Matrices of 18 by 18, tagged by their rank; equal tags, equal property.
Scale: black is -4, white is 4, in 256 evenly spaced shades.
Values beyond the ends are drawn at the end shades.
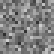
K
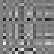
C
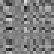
C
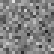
K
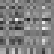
C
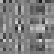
C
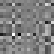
C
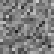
K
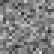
K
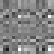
C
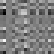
C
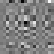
C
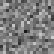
K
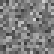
K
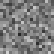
K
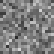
K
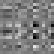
C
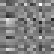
C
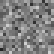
K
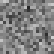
K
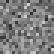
K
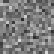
K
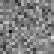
K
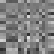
C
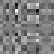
C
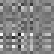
C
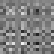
C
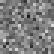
K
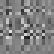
C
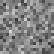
K
